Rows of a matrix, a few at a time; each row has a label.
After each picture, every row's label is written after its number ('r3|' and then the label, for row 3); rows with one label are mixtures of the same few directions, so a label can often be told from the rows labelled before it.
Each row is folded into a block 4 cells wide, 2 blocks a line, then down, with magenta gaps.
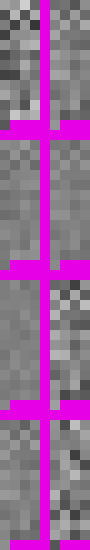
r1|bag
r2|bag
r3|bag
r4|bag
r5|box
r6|bag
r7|bag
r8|box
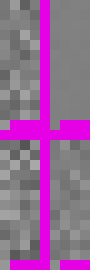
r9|box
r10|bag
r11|bag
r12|box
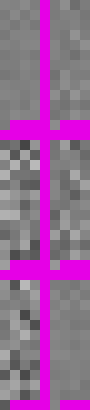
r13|bag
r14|box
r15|bag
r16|box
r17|box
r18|bag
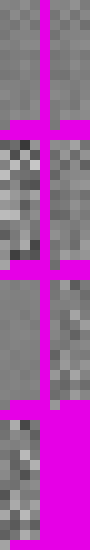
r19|bag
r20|bag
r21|bag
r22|bag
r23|box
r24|box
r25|box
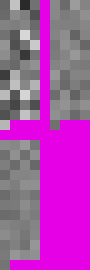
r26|box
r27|box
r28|bag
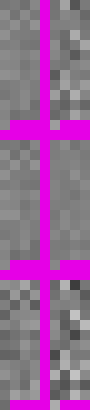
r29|bag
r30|box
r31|bag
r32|box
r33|bag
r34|box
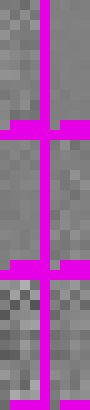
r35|bag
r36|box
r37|bag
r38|box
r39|bag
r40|bag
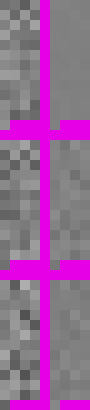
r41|bag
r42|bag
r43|bag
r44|box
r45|box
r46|box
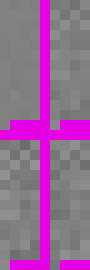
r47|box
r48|bag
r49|bag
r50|bag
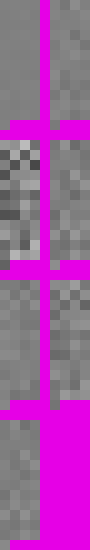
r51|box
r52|box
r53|bag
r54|box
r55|bag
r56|bag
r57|box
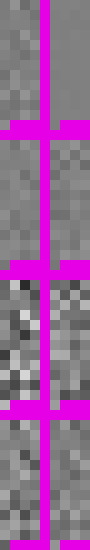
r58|box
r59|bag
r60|box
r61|bag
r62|box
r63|bag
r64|box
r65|box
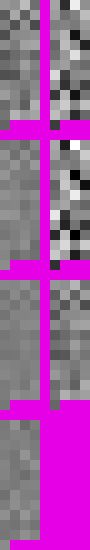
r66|bag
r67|box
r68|bag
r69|box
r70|bag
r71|bag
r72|box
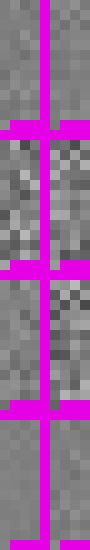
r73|box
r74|bag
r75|box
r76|bag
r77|box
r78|bag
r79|bag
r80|box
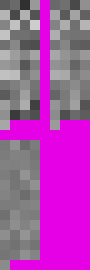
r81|bag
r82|bag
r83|box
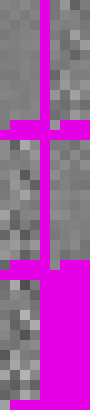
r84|bag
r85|box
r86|box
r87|bag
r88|box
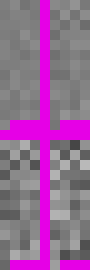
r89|box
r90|bag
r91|bag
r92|bag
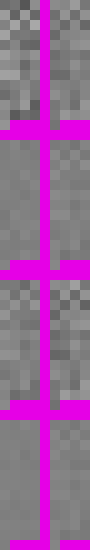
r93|bag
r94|bag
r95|box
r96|bag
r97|bag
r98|bag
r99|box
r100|bag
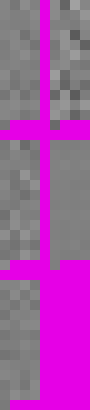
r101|box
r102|box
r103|box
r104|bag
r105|bag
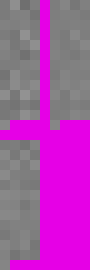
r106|box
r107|box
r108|bag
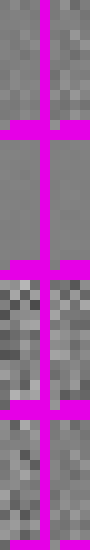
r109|box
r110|box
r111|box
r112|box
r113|bag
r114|bag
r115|box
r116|box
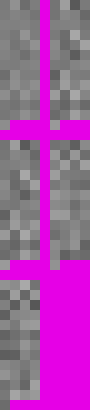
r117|box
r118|box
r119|box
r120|bag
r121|bag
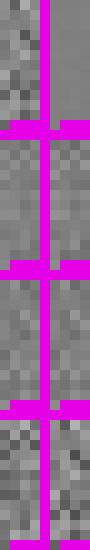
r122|box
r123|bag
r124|bag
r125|bag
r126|box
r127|box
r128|bag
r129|box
